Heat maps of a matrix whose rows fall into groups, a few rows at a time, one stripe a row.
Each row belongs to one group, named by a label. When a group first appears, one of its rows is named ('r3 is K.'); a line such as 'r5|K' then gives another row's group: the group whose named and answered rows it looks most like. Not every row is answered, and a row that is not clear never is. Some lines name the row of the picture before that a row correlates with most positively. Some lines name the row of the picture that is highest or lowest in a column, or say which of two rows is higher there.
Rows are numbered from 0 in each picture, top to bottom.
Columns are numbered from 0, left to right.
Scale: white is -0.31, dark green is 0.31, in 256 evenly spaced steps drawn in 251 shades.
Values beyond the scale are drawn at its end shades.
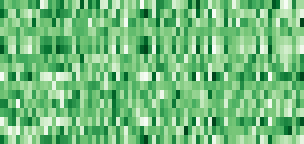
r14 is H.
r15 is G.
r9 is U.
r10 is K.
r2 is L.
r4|G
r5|G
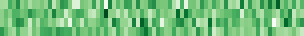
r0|U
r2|K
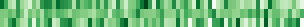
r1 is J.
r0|G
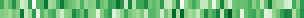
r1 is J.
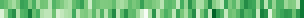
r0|L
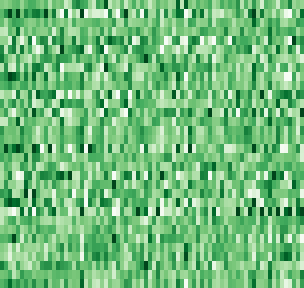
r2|K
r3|U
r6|G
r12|L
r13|U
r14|L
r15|L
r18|J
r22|K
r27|H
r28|H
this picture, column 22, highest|16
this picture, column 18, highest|4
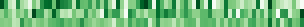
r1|L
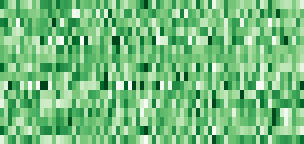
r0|G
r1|U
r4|K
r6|H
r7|G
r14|G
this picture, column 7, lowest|9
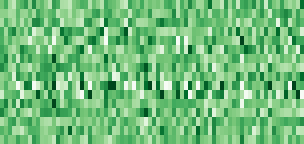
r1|H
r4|U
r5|L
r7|G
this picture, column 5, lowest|10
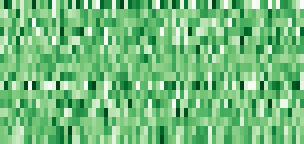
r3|L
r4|U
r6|G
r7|H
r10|U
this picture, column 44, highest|12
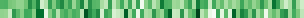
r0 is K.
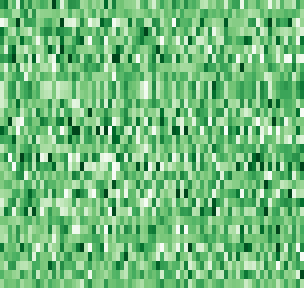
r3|G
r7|U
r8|J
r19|J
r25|U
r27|L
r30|L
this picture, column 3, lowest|18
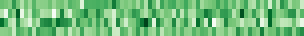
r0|H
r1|U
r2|G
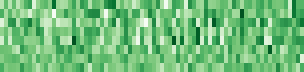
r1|U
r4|J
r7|L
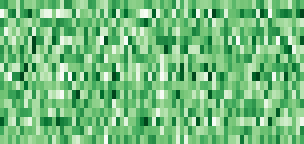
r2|G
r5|J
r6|L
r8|K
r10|K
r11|J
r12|L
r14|L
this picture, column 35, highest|13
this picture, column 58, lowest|3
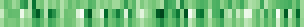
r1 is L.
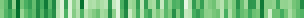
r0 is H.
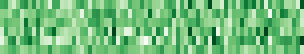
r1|H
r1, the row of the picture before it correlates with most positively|1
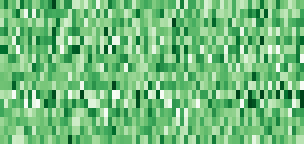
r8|K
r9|H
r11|J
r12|U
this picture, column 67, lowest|5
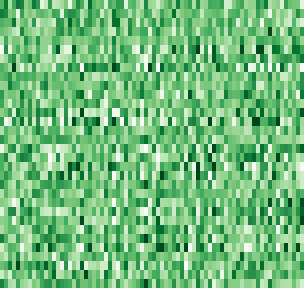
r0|K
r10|L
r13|K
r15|G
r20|G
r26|G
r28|U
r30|J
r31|G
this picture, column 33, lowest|13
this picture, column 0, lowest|5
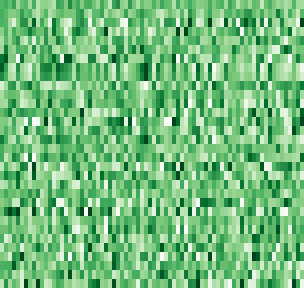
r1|L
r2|L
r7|G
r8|G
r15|G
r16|L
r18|J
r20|U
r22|J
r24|U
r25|U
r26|K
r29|H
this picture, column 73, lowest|3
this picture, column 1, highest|6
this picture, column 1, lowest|26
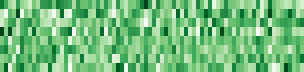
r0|G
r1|U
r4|K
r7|K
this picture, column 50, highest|3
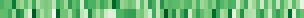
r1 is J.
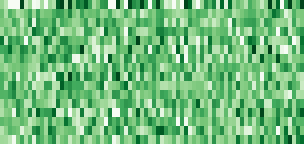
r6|U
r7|K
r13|U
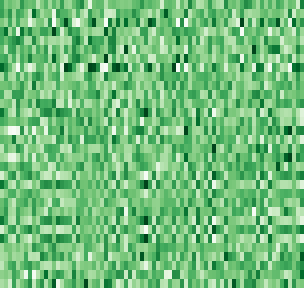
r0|L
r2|U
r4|K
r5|K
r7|U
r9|J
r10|K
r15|H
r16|J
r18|L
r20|G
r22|L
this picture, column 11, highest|30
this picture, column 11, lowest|14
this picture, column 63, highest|5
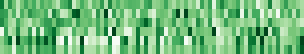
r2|G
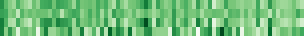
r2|G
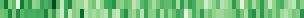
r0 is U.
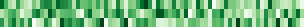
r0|G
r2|L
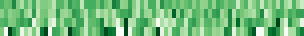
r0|H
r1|J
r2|L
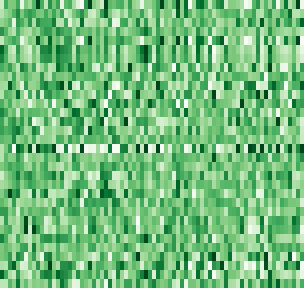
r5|G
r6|G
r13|L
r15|H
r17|J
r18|K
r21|K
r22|H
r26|G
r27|J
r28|J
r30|G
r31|U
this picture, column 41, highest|25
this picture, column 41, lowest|13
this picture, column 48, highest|16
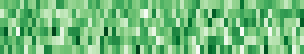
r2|L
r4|K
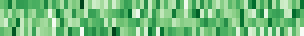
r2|U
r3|H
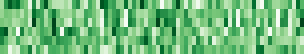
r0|K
